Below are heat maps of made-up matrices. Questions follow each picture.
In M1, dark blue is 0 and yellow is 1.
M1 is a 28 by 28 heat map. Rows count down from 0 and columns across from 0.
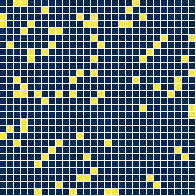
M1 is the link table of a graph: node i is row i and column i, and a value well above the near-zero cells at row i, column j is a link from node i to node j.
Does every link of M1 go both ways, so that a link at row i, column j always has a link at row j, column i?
yes
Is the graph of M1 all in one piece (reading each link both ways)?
no
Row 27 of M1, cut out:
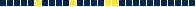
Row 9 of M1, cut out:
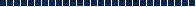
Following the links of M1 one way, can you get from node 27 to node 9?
no
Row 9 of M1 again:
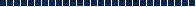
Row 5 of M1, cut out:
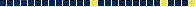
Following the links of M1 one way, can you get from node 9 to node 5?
no
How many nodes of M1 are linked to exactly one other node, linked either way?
4
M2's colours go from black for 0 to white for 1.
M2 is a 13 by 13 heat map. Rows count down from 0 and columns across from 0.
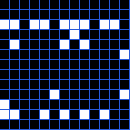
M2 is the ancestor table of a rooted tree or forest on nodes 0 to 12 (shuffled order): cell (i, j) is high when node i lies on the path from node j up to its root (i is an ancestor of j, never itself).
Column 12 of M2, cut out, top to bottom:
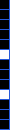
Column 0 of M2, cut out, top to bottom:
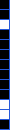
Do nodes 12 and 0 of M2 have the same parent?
no
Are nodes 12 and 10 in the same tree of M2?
no
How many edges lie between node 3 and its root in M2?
1
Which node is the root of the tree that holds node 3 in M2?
2
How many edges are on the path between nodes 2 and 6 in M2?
3
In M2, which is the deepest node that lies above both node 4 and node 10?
11
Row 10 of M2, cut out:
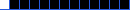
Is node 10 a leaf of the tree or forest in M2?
no
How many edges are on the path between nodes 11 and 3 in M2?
2
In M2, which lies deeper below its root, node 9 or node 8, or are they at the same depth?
node 8
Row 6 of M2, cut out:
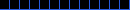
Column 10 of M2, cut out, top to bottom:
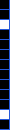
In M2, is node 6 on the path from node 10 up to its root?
no
